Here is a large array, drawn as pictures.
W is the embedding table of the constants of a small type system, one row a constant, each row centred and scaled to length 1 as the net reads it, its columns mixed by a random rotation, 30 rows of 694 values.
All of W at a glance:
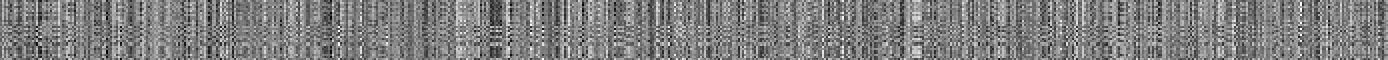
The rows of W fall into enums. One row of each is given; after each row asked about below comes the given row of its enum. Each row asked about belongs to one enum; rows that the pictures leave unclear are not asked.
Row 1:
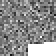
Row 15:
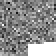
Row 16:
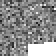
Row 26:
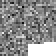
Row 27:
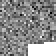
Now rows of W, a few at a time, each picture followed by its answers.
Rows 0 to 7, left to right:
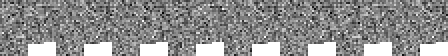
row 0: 26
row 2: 27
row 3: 16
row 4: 1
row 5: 27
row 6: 26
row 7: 1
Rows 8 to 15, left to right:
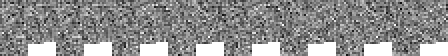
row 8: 26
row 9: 26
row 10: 16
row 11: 1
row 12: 16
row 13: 15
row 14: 1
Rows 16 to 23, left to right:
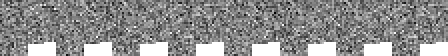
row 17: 1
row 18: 15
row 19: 26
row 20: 27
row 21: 15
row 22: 15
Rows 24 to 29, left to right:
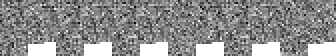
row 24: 16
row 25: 26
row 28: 26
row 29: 15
